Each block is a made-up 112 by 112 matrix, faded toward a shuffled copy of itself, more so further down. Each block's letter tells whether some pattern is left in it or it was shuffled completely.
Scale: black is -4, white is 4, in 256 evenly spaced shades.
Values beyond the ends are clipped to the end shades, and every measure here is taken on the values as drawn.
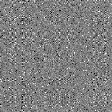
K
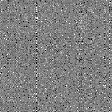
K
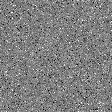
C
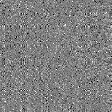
K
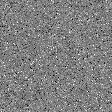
C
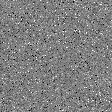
C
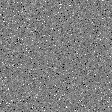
C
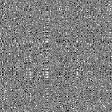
K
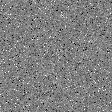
C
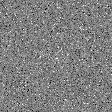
C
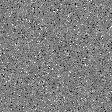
C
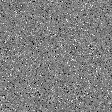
C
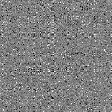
K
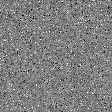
C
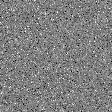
C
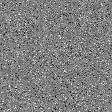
C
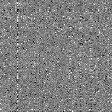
K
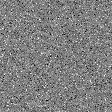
C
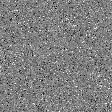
C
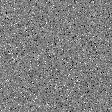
C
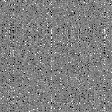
K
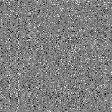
K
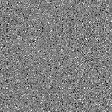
K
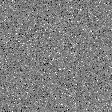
C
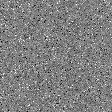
C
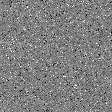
C
